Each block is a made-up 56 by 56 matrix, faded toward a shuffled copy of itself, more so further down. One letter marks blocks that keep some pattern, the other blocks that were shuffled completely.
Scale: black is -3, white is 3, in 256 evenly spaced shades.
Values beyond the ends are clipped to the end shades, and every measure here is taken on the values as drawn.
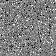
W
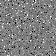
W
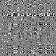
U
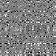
U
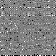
U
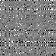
U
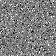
W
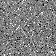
W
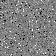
W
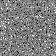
W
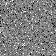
W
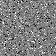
W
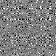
U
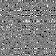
U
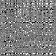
U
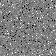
W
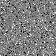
W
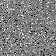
W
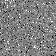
W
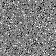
W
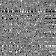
U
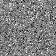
W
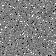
W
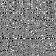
U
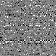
U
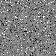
W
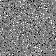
W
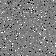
W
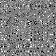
U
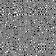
U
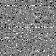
U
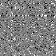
U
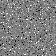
W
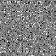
U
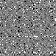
U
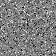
W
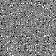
U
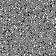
W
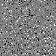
U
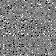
U
